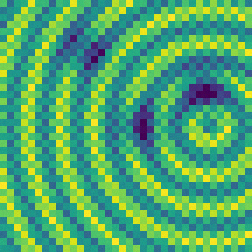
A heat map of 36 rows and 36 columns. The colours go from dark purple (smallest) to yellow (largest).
Slope: none. Dips: three. Average level on the scale: 60%. Rings: centred on the middle right. Odd rows or columns: none.
